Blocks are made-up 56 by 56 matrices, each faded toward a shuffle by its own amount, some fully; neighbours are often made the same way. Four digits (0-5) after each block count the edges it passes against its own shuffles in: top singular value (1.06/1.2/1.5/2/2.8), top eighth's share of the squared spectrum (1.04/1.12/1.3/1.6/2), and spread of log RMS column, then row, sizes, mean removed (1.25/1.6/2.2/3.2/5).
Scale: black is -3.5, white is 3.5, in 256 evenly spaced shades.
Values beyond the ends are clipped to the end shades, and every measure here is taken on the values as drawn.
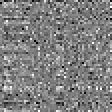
4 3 2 2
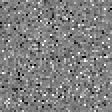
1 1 0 0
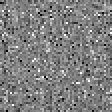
3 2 0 1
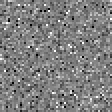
1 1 0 0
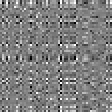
5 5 3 3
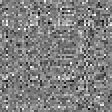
4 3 2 2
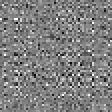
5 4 3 3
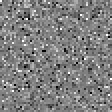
3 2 0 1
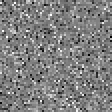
0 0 0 0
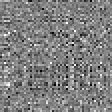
4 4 2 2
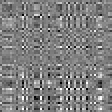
5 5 4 4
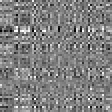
5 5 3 4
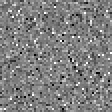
0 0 0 0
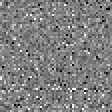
3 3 1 2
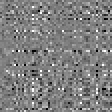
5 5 3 3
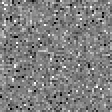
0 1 0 0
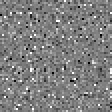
3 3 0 1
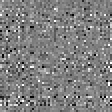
4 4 2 2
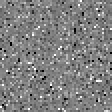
0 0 0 0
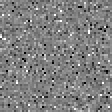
2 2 0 1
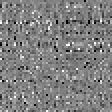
4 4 2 2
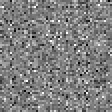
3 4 2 2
